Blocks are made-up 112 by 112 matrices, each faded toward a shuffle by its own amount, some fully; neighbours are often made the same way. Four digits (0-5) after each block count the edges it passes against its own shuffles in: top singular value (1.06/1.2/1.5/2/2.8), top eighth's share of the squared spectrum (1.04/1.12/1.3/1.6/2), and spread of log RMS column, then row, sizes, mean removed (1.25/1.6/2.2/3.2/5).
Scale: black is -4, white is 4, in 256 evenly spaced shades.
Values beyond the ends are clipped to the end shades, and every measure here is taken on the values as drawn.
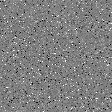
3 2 0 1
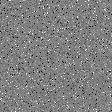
0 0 0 0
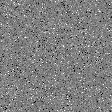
2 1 0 0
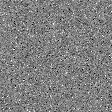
0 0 0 0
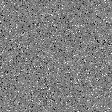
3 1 0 0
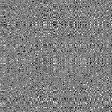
5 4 3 3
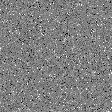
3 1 0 0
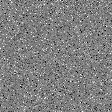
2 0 0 0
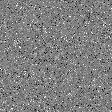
0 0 0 0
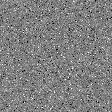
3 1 0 0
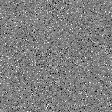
3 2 0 0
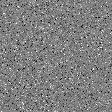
2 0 0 0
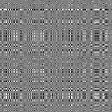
5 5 4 4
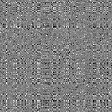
5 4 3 3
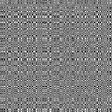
5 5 4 4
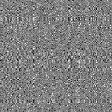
5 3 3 2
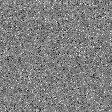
3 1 0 0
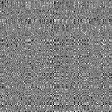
5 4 3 3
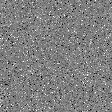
2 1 0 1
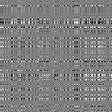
5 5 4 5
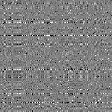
5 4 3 3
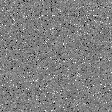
3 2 0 1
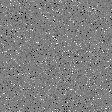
2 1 0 0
